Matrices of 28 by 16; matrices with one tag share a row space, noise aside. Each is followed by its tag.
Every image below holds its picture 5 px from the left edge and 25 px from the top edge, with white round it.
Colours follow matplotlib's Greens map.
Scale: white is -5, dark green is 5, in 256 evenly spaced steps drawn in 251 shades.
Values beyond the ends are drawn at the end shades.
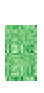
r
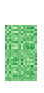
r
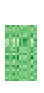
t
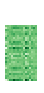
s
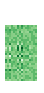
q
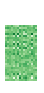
t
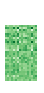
t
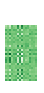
q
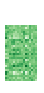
s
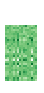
t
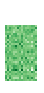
r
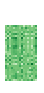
r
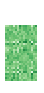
t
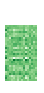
s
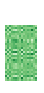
r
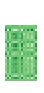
r
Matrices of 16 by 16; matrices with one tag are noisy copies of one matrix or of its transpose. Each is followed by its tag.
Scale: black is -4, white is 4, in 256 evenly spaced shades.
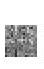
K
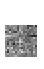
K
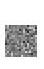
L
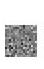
L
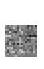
K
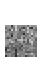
K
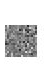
L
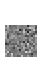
L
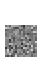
L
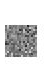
L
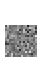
L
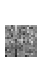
K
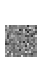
L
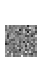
L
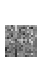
K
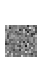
L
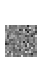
L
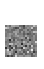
L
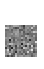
L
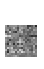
K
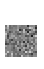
L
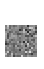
L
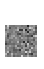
L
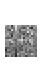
K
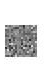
L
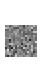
L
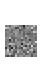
L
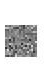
L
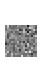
L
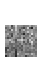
K
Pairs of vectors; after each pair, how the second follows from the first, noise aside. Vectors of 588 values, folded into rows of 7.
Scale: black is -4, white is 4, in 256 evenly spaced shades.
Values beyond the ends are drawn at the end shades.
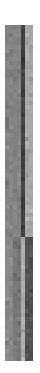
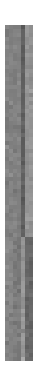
shrunk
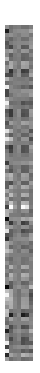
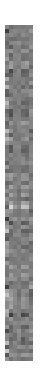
shrunk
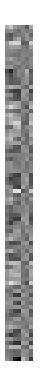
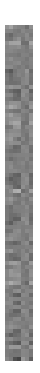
shrunk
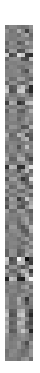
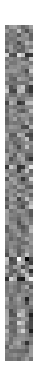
copied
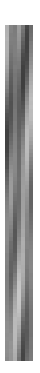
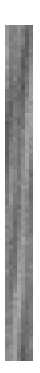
shrunk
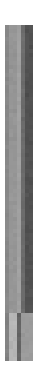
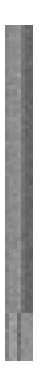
shrunk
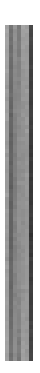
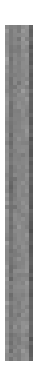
shrunk
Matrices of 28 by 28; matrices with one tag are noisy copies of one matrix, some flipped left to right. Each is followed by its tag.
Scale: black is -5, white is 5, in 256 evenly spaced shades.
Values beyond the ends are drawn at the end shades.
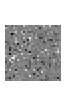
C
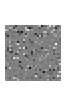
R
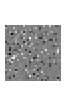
C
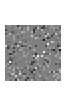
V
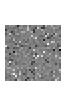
V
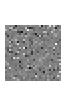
R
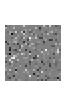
C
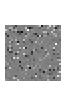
R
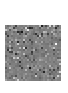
R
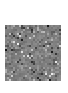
V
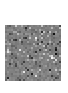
C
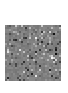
C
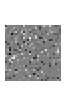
C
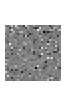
R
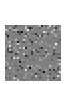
R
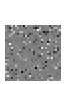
R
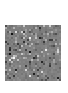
C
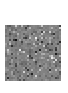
C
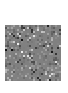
V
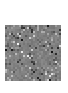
V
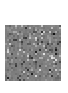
C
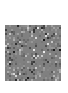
V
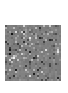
C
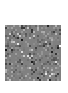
V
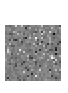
C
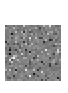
C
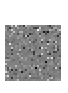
R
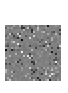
V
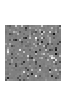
C
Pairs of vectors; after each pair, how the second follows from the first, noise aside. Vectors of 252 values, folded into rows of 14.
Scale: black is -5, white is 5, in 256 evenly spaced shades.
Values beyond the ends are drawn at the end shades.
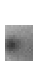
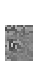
sign-scrambled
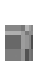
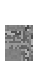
sign-scrambled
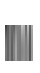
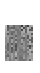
sign-scrambled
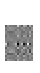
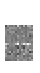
sign-scrambled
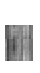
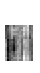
scaled up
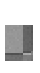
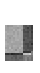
scaled up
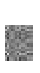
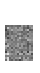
sign-scrambled
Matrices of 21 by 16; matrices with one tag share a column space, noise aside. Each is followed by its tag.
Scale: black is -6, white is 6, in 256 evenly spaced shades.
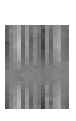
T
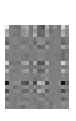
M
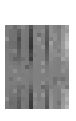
T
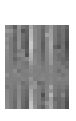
T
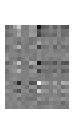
M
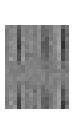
T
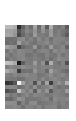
M
